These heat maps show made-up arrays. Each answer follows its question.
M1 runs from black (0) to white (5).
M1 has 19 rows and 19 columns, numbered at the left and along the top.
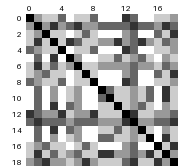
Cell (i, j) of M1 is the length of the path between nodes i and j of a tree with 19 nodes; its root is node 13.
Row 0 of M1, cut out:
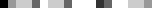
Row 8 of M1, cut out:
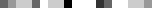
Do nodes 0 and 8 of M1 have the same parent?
yes
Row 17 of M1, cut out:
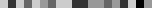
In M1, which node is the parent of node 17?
1
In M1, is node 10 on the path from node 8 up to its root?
no
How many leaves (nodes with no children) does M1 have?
13
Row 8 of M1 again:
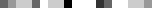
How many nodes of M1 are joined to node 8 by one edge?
1
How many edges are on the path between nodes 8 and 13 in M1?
2
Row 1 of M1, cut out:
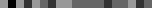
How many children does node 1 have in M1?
3
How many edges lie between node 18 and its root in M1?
1
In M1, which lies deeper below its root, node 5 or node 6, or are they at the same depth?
node 5
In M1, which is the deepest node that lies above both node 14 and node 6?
1
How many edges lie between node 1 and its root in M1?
1
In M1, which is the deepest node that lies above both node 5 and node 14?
3
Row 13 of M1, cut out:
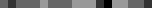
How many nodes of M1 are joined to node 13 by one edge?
3
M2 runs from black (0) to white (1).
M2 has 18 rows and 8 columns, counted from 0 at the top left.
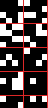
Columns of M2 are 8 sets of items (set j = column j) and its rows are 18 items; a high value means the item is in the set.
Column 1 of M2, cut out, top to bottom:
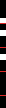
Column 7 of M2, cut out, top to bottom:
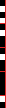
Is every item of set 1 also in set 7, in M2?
yes
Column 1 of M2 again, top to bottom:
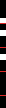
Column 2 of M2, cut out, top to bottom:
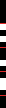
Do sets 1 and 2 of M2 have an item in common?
no
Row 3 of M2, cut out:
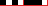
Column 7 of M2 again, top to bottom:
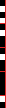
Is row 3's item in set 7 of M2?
yes
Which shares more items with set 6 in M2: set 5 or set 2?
set 2
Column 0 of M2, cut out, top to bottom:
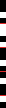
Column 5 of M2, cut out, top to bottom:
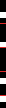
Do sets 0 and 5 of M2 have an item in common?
yes
